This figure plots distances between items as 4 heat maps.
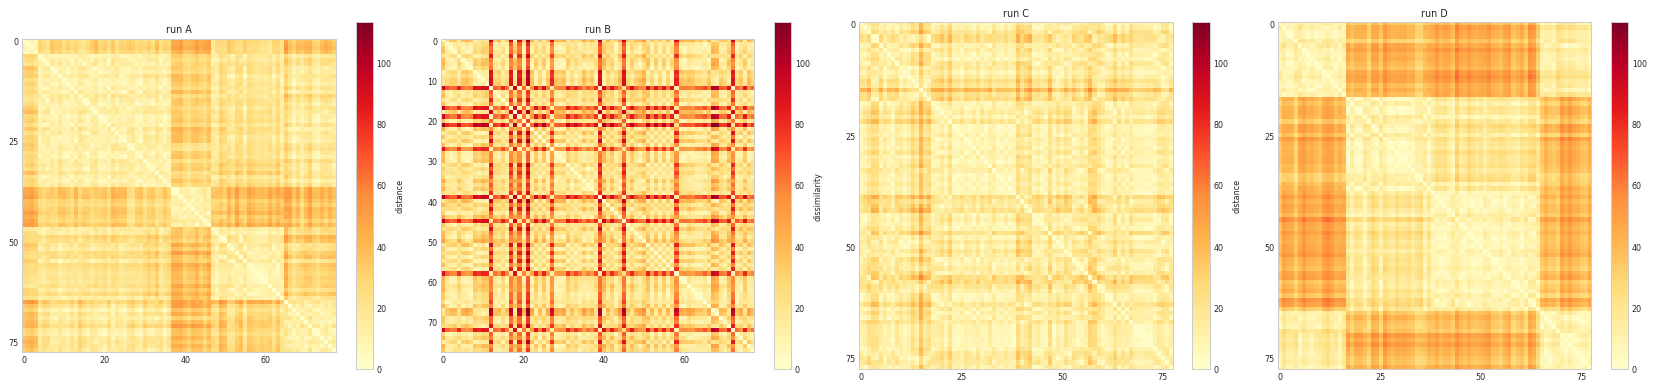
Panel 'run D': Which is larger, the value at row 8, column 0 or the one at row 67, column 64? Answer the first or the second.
the second
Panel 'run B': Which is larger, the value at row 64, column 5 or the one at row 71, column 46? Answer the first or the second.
the second
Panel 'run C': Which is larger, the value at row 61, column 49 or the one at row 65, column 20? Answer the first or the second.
the first
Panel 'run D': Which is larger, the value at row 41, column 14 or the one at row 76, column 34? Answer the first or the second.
the first
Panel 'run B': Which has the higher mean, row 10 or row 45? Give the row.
45
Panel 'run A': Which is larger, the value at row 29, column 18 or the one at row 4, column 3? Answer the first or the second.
the second
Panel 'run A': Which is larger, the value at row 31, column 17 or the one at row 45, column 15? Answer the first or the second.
the second
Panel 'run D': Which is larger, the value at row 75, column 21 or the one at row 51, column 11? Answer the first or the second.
the second
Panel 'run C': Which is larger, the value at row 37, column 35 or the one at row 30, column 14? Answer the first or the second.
the second
